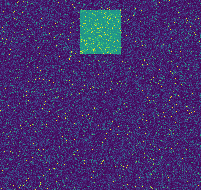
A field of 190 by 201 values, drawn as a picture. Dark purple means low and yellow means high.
No regular stripes run through it. In the top middle lies a patch that is higher than the rest. The top middle is the ninth with the highest average. Most values sit low, with a long tail of high ones.
